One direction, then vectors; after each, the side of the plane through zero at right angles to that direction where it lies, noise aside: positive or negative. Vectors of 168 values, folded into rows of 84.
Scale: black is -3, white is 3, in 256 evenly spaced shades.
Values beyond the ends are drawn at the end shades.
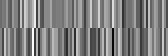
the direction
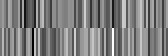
negative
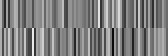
positive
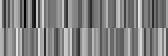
negative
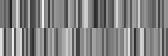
negative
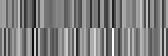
negative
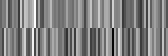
positive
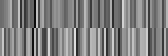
negative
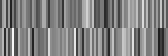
negative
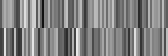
positive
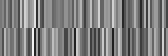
positive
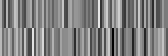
positive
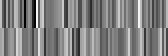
negative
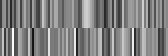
negative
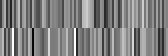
negative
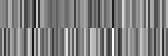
negative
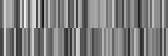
positive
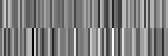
negative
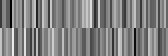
positive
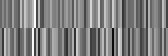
positive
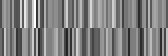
positive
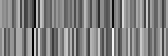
negative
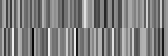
negative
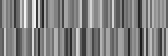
positive
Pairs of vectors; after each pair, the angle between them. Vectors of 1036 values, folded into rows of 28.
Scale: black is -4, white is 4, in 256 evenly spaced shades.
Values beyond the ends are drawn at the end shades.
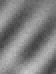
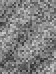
partly opposed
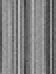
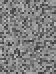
orthogonal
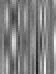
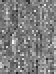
partly aligned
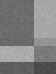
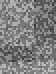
partly opposed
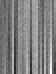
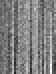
nearly parallel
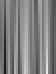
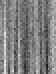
nearly opposite
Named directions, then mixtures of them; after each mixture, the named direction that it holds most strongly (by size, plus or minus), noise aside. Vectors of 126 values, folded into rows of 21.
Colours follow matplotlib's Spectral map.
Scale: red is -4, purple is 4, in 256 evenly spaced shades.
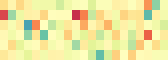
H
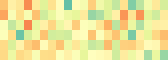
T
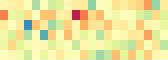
H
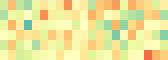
T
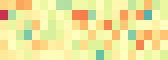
H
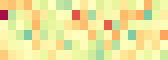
H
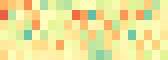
H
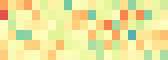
T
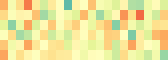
T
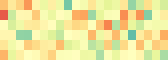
T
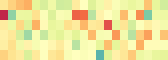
H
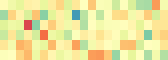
H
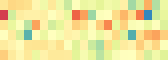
H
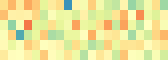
T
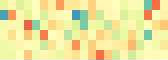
H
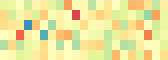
T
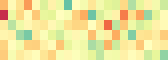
T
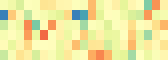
H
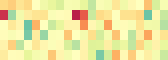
H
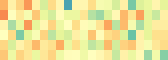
T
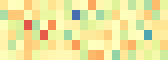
H
